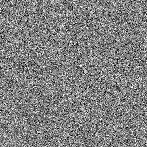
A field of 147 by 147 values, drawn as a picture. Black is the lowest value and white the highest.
There are no regular stripes. Neither half mirrors the other. There is no overall slope. Overall the values sit about 50% of the way up the scale. No seam splits the table. The histogram is bell-shaped. The texture is fine-grained noise.
